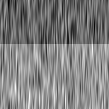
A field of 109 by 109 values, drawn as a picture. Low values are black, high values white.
The histogram is bell-shaped. The grain runs up and down. A horizontal seam about 40% of the way down splits the table, and the bottom part is higher.
